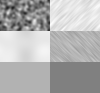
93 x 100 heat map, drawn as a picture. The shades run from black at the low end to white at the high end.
It is made of 3 by 2 panels. Panel 1,1: middling, blotchy, strong in contrast. Panel 1,2: very high, slanting up to the right, faint in contrast. Panel 2,1: very high, smooth, faint in contrast. Panel 2,2: high, slanting down to the right, faint in contrast. Panel 3,1: high, flat. Panel 3,2: middling, flat.
